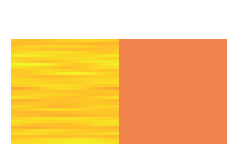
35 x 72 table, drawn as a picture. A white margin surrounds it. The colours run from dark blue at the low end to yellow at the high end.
The table splits into one row of 2 panels. Panel 1,1: very high, streaked across, faint in contrast. Panel 1,2: high, flat.
